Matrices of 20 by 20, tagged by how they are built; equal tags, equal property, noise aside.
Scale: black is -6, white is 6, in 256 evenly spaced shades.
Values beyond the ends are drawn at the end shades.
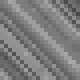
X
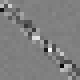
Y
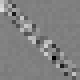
Y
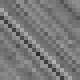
X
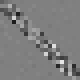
Y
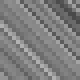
X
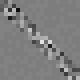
Y
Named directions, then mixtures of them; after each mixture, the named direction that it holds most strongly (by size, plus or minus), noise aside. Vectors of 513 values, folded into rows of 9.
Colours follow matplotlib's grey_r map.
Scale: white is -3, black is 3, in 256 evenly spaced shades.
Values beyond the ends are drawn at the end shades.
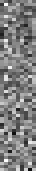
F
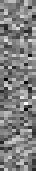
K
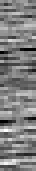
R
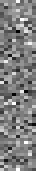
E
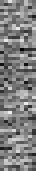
K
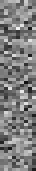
K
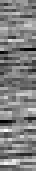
R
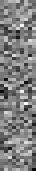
K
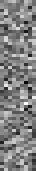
K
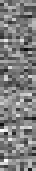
F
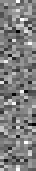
E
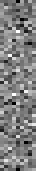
E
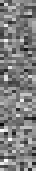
F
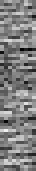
R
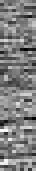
R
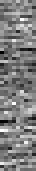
R
